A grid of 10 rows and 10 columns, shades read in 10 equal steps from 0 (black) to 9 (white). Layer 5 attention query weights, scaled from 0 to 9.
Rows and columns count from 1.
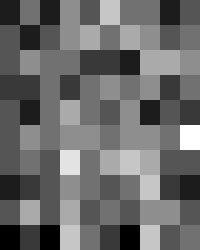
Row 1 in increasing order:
1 1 1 3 3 4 4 4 5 7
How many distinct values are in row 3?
6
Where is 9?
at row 6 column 10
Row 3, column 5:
2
